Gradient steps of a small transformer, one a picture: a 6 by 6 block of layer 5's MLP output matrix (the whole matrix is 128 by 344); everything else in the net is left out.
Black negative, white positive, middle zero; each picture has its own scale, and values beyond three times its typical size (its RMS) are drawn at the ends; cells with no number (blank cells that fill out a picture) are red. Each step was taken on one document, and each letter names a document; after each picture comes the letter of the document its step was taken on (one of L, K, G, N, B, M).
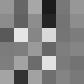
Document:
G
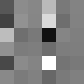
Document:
G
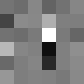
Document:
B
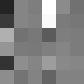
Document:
G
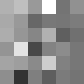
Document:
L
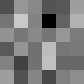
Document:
G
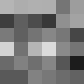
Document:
L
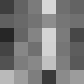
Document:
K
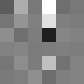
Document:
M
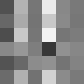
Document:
M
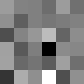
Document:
B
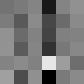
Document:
M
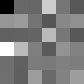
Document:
K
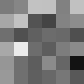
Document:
L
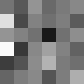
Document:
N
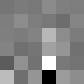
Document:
G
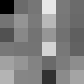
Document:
K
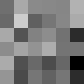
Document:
L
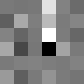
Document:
B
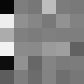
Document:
K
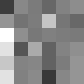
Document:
N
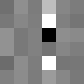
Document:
G
